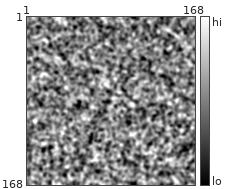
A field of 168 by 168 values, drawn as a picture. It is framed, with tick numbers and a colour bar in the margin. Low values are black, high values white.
Histogram: bell-shaped. Slope: none. Average level on the scale: 50%. Seam: none. Grain: blotchy.
